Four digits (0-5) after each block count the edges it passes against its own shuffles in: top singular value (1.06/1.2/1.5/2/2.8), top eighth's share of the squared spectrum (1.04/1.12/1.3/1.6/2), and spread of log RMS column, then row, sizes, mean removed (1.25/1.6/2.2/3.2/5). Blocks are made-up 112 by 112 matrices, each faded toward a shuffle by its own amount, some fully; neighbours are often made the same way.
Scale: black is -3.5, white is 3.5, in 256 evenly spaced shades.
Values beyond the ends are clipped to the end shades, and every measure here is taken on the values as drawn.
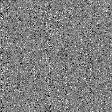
1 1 2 0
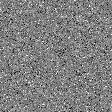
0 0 0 0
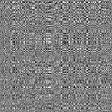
5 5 4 4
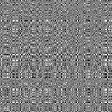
5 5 4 4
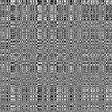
5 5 4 4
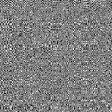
5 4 3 3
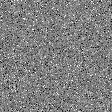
0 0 0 0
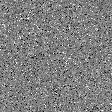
0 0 0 0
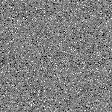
2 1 0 0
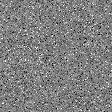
2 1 0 0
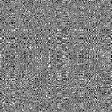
5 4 3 3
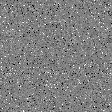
1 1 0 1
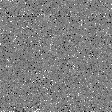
1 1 1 1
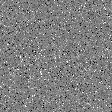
0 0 0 0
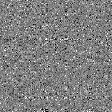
4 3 2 2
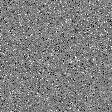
1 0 0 0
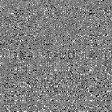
4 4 2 3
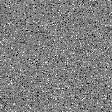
3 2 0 1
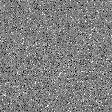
3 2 0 1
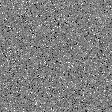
0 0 0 0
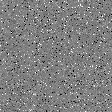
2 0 0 0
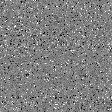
3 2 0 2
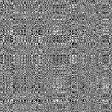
5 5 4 4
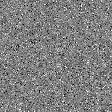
3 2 0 0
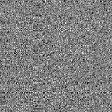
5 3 2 2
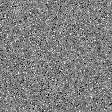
2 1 0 0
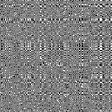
5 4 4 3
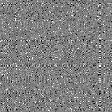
5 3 2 3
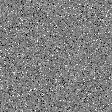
2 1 0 0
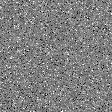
2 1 0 0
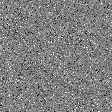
2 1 0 0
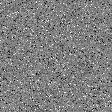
1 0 0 0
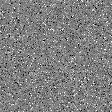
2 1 0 0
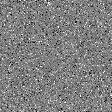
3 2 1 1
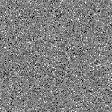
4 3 1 1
